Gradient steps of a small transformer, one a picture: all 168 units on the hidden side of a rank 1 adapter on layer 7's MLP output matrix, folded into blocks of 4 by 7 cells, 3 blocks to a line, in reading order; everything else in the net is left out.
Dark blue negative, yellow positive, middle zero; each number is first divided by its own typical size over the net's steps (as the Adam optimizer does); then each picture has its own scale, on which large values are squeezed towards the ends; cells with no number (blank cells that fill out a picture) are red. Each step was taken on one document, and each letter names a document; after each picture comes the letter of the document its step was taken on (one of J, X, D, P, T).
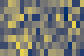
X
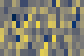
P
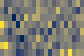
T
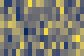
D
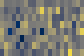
T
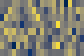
D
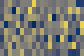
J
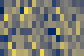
J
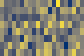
P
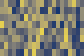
X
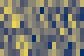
X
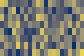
X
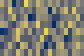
P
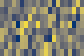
P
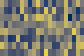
X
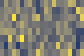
T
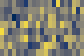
P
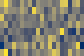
D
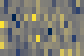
T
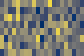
J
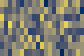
D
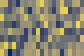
D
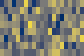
J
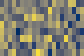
P
